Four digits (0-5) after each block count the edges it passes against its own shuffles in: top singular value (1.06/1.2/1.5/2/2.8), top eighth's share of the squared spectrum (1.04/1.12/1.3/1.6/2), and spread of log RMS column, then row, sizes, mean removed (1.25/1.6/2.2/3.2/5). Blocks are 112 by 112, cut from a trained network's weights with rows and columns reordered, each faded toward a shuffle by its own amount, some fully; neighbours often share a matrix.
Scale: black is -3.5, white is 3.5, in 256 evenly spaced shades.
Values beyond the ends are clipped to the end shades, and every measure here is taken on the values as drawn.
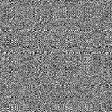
4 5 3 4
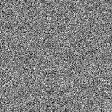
4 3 1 2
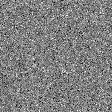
0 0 0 0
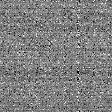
3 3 2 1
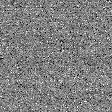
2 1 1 0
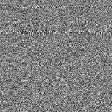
4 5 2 3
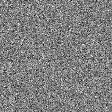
2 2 1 0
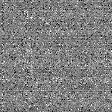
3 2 2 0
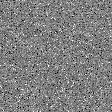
0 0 0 0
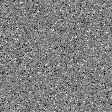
0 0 0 0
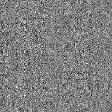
2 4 3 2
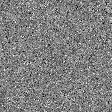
0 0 0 0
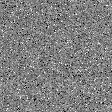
0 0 0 0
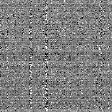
3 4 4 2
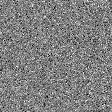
1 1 0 0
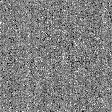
2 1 0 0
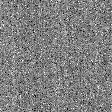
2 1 0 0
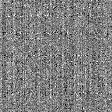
4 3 0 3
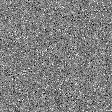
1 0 0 0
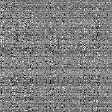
4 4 4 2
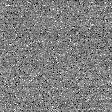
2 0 0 0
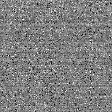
2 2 2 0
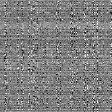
4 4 4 2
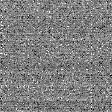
3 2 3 0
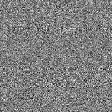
4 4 0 3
